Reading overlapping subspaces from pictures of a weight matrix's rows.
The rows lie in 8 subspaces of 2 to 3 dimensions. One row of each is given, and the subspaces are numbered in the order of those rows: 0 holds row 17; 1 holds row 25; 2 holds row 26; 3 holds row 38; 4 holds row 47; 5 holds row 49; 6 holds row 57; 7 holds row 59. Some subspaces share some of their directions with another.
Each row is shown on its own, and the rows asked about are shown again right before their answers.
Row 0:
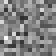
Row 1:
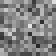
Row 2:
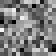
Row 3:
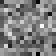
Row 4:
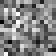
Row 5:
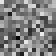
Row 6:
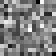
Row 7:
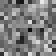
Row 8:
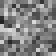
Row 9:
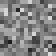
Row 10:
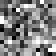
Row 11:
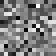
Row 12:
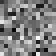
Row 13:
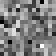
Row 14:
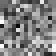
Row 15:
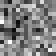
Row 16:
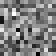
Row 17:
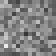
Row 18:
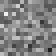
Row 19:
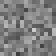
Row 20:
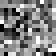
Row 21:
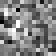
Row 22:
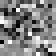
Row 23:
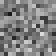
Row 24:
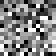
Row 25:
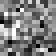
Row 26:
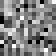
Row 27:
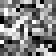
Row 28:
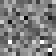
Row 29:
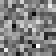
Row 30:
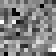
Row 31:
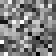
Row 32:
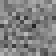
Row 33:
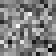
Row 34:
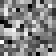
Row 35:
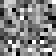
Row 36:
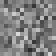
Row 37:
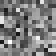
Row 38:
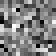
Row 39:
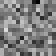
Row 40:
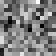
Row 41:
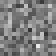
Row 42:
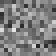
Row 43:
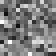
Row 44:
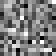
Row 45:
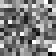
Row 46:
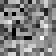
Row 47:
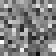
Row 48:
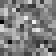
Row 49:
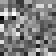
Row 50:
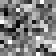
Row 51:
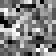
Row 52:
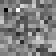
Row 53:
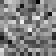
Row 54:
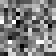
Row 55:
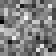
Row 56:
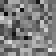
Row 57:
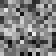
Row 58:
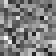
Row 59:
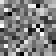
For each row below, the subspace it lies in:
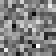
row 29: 3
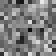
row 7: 5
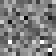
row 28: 2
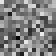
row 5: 7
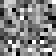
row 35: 2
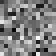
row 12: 5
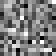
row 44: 2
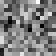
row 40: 6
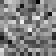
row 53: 6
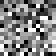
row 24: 7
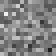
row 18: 1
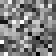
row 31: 4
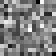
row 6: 6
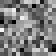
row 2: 4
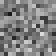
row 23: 7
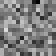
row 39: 6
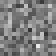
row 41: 3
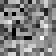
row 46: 1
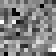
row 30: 5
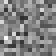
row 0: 1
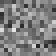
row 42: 3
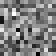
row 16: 5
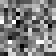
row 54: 5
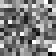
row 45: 4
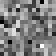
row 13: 4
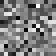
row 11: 7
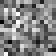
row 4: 5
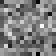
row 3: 6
